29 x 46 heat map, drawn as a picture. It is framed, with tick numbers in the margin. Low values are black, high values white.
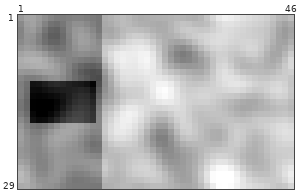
Ninth with the lowest average: middle left. Stripes: none. Odd patch: lower, in the middle left. Roughest part: middle left. Seam: vertical, 30% of the way across, the right part higher. Average level on the scale: 70%.
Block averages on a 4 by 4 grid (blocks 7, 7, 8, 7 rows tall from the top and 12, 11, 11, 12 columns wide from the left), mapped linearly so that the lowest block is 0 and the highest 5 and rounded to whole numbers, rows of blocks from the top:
2 4 4 5 | 0 4 5 5 | 0 4 4 4 | 2 4 4 5
